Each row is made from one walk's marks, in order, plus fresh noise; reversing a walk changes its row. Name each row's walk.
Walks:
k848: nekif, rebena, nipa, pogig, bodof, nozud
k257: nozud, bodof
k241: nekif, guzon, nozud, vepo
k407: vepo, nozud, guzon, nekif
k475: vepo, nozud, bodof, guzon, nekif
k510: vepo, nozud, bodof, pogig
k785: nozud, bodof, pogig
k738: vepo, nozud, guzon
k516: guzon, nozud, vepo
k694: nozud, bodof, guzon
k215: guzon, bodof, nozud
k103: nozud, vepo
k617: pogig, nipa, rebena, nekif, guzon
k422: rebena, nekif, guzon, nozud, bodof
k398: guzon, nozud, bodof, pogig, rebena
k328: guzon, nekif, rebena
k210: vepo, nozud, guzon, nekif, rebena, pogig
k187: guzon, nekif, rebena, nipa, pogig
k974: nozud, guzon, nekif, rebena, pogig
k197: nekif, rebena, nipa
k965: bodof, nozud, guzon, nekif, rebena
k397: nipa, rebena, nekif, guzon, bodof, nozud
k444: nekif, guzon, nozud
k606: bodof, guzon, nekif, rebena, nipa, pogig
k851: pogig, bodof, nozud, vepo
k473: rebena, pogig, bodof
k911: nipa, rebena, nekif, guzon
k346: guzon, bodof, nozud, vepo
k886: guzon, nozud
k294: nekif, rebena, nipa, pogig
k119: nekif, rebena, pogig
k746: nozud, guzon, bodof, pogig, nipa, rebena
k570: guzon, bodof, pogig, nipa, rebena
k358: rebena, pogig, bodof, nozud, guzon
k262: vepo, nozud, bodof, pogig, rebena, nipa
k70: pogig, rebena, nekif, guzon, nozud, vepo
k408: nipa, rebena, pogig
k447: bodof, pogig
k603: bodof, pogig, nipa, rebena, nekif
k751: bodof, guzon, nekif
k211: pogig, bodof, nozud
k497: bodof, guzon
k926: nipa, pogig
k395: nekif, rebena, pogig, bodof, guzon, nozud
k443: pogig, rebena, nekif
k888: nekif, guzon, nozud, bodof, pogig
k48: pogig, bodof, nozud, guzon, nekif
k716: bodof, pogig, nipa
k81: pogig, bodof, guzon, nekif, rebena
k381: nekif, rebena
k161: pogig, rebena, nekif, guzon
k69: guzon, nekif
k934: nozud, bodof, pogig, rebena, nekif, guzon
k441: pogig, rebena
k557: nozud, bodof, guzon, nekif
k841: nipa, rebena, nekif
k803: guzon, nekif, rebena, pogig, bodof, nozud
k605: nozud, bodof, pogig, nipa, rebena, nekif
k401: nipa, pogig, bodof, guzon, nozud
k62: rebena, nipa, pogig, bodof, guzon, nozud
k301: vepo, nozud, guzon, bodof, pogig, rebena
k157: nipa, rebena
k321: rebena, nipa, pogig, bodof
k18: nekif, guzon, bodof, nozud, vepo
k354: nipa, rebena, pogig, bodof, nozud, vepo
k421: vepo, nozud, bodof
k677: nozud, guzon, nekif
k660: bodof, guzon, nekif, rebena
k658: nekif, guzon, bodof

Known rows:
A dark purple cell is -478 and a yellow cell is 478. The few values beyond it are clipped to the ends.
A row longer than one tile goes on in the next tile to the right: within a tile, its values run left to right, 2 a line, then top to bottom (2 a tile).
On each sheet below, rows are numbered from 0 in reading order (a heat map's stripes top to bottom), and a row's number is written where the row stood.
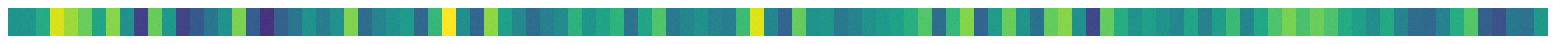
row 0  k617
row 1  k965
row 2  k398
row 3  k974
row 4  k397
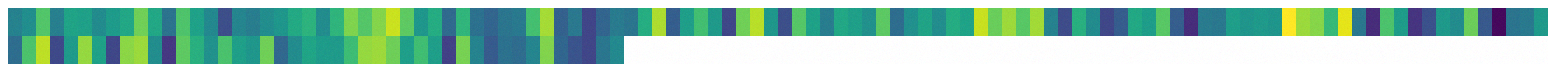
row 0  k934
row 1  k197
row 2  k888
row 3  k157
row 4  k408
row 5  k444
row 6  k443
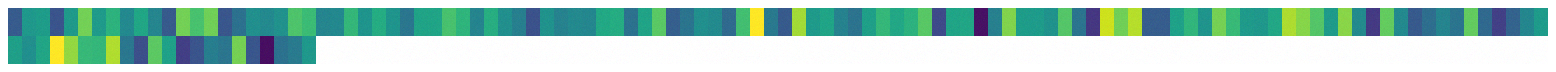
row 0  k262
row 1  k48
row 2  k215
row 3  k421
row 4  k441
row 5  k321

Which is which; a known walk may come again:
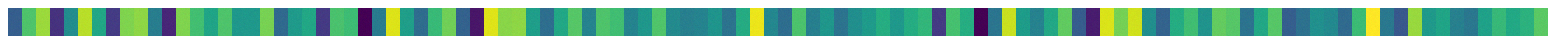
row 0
k241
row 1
k407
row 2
k497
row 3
k738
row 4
k215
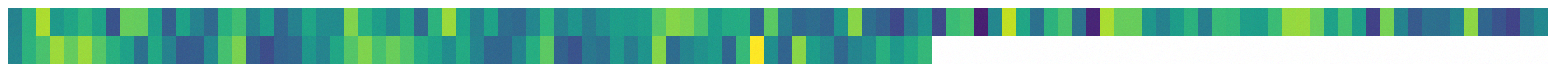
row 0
k803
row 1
k606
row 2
k161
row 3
k210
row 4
k443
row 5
k911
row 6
k397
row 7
k965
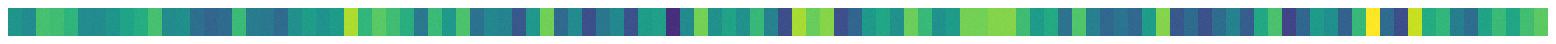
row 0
k81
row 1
k395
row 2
k510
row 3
k848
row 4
k346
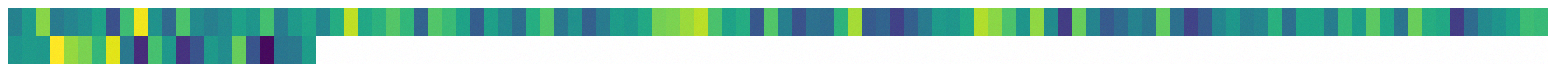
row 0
k751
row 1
k422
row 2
k294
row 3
k441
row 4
k785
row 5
k408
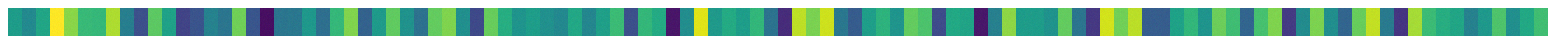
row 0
k321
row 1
k974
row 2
k103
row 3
k421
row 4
k677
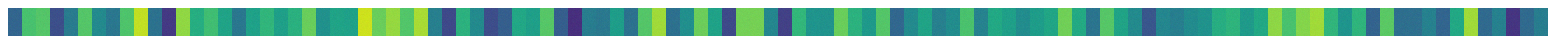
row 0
k886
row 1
k157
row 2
k69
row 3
k934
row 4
k119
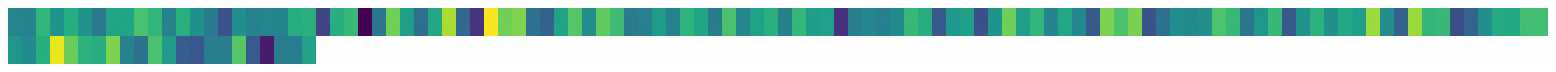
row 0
k48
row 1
k475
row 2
k851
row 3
k262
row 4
k257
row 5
k62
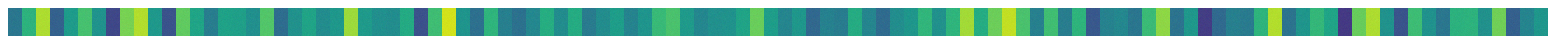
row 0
k888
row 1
k660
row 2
k570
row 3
k381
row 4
k658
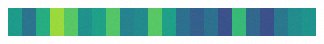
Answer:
k603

